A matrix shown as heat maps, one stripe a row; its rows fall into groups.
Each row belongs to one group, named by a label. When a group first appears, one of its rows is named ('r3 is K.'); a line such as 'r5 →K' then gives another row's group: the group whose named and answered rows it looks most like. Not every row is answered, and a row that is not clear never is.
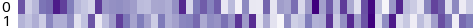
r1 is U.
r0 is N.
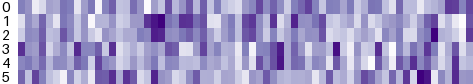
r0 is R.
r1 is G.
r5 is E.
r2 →G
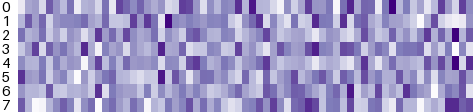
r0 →U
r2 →E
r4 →E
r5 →N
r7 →R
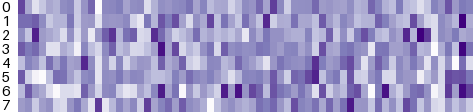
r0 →R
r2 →E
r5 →R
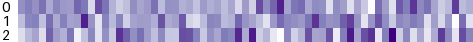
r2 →U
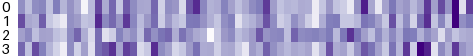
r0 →E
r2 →G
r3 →E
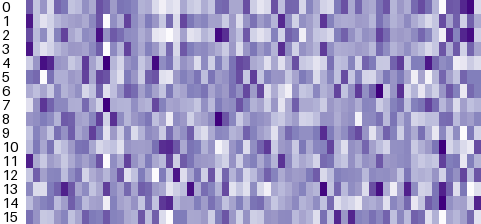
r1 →R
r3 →R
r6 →U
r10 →G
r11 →R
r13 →N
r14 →G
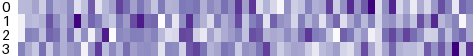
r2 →U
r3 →E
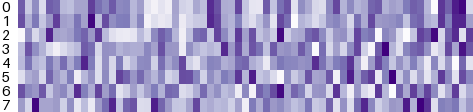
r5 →U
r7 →E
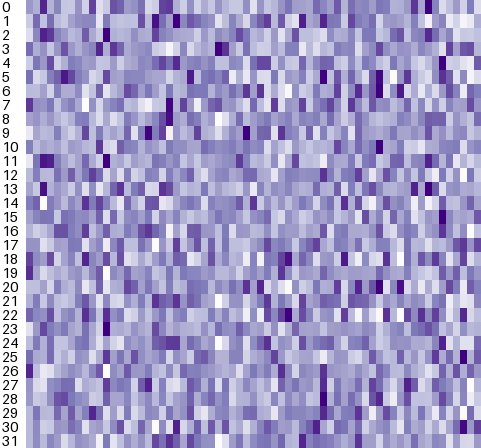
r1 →G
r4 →G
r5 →N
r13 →E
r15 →G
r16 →N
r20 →U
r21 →G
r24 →G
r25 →E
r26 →R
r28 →N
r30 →R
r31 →G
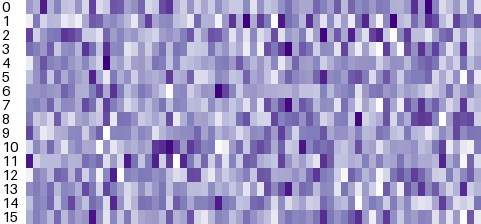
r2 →N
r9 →R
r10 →G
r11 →R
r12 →U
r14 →G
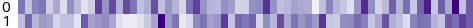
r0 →E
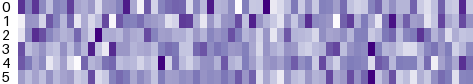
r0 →N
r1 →U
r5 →U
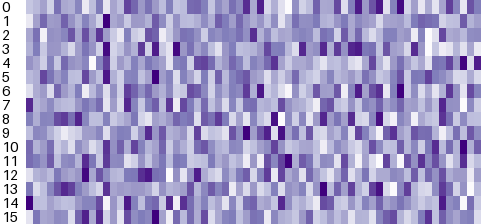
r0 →U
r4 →E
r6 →U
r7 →R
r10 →E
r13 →N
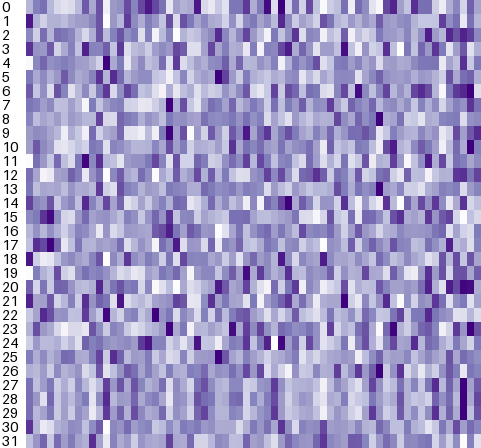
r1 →R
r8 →U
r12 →R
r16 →G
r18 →R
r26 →U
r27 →E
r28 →E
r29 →E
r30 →R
